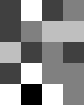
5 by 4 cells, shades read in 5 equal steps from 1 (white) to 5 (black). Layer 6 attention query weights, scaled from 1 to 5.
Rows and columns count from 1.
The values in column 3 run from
1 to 4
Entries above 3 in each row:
2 1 2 1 1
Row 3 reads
2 4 3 4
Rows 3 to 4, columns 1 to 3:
2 4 3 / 4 1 3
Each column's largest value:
4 5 4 4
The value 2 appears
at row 2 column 3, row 2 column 4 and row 3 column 1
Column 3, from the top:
4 2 3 3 1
